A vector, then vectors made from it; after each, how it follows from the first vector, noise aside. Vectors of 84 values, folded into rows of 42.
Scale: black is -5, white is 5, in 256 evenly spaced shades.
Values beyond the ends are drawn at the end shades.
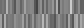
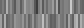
copied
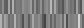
wrapped around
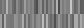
copied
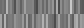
copied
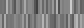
copied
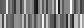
scaled up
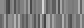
wrapped around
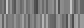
copied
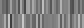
wrapped around
